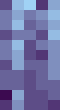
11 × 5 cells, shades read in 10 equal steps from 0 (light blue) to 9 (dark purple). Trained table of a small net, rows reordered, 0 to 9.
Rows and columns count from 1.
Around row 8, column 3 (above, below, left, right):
5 6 5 5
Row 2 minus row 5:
0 1 -2 -1 -2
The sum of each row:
16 14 16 21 18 22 21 24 26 28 29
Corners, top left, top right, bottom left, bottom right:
6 2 7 7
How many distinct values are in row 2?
4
